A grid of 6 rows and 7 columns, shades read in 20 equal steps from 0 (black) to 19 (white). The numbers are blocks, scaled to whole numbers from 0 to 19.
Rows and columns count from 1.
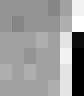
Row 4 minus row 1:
1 1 0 1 2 6 -18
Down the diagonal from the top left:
11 10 12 12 12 17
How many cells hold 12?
16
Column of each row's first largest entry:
7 7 6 6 6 6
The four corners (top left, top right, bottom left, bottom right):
11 18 12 0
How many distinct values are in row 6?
4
